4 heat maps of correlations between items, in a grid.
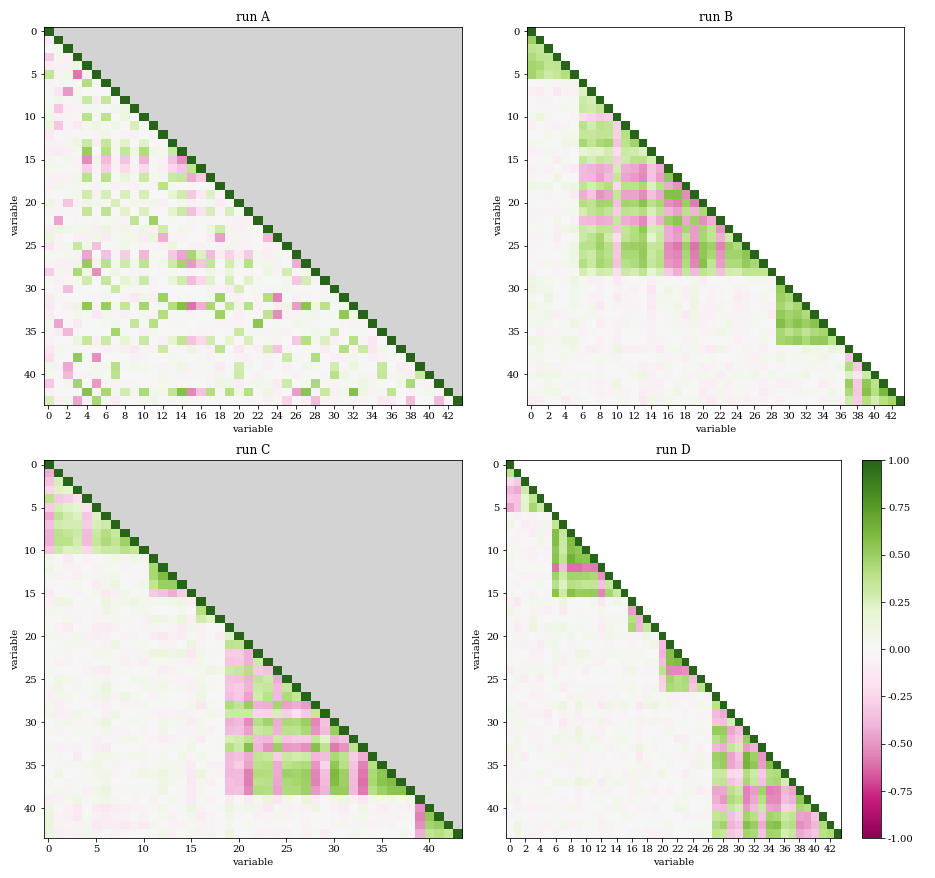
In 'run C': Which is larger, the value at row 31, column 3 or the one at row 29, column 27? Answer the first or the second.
the first
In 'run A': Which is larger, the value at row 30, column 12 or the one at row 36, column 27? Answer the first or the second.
the second
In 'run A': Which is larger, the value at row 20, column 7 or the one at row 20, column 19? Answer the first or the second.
the first
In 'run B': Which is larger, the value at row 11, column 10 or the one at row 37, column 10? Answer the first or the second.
the second
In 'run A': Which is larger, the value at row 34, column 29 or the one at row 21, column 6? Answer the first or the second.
the second
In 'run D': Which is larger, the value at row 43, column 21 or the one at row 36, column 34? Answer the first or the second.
the second
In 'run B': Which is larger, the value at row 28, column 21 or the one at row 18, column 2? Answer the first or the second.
the first
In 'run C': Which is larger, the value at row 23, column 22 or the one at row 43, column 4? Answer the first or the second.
the first
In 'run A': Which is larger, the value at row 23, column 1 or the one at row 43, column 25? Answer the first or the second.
the first
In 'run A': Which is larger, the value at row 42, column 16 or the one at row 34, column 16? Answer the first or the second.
the second
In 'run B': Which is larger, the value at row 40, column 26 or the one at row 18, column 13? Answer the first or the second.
the second
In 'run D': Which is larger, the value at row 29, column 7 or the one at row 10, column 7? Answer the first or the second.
the second
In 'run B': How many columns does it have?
44
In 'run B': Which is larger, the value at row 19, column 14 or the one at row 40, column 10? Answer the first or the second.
the second
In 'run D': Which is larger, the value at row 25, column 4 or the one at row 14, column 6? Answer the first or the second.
the second
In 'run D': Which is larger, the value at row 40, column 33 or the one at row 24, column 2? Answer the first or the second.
the first
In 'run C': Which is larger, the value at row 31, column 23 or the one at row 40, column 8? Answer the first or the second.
the first
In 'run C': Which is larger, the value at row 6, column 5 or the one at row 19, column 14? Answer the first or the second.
the first
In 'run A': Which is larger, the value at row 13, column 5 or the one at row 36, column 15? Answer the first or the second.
the first
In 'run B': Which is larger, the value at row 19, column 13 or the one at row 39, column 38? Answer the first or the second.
the second
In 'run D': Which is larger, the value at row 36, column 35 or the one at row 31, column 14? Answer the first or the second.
the first
